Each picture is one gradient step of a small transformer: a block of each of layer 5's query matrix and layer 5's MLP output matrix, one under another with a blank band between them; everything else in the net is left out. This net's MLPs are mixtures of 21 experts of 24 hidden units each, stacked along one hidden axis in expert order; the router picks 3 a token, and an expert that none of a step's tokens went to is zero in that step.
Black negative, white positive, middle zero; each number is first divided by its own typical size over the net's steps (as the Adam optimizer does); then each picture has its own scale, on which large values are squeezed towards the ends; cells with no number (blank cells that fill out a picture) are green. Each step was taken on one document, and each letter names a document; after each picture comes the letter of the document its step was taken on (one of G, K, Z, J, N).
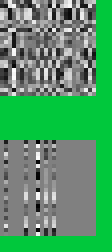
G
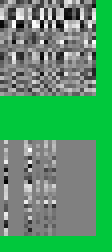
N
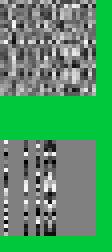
G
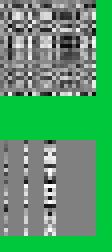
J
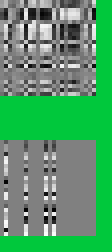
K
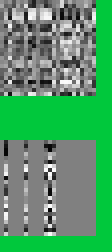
J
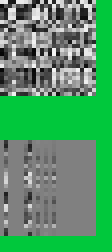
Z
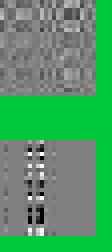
N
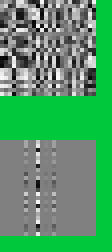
Z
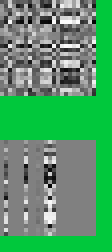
J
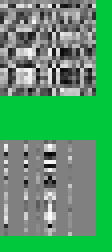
J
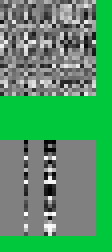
J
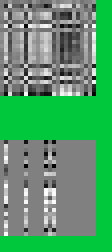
K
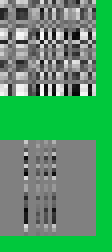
Z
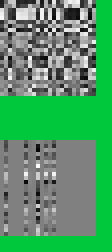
N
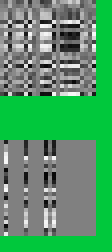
K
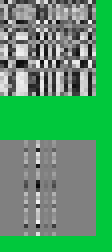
Z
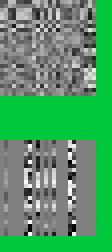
N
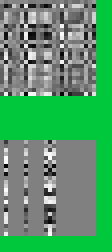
K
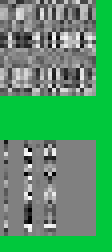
N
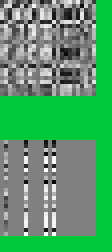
K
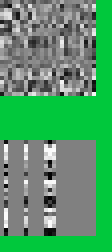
J
